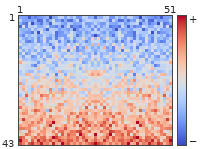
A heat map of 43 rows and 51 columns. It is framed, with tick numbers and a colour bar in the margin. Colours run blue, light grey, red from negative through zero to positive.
There is an overall slope up to the bottom. The left and right halves mirror each other. The grain is fine, like static. No row or column stands out. No regular stripes run through it.
